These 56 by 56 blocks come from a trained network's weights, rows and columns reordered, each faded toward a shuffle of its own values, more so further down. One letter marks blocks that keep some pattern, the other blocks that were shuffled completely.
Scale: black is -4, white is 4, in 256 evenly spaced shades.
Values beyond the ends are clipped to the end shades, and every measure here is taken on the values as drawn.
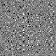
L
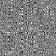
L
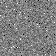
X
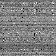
L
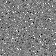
X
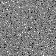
X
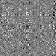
L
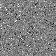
X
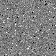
X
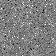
X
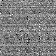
L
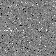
X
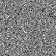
L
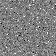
X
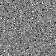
X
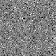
L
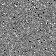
X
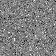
X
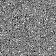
X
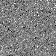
X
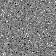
X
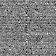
L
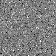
L
